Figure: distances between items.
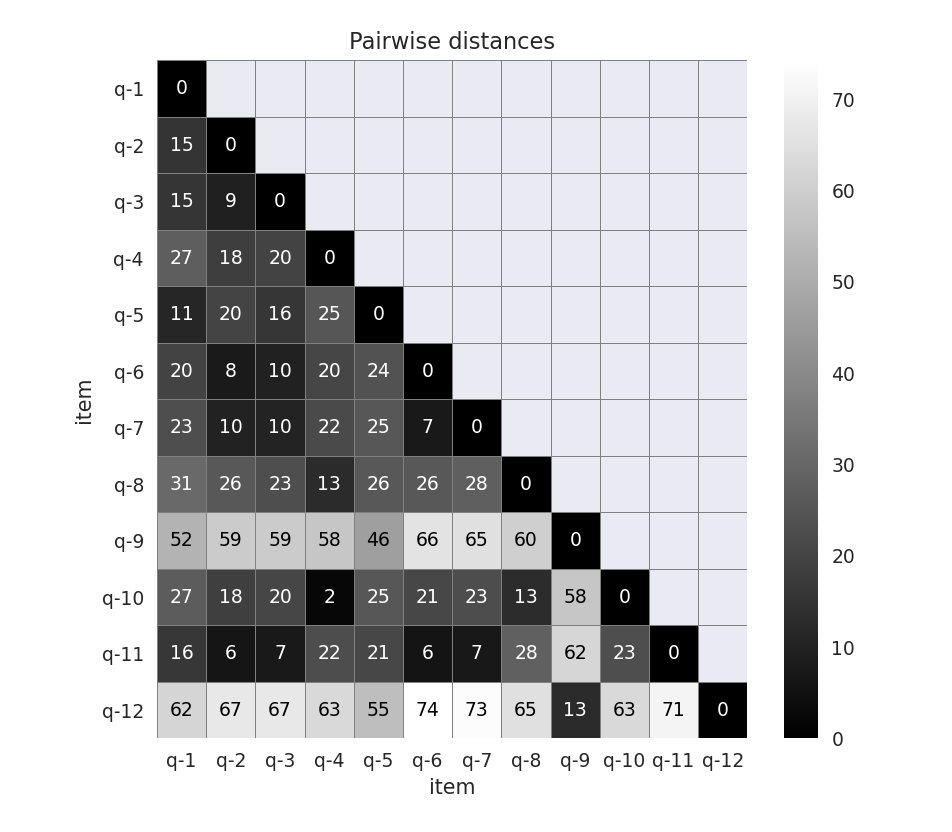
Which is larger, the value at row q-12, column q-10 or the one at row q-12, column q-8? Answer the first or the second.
the second
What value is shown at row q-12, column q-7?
73
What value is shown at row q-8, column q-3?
23
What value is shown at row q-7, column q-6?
7
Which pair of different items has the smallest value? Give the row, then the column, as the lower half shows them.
q-10, q-4
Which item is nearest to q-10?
q-4
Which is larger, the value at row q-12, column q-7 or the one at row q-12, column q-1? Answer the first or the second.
the first
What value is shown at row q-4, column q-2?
18
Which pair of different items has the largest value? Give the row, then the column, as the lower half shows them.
q-12, q-6
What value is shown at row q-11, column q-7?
7
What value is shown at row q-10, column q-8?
13
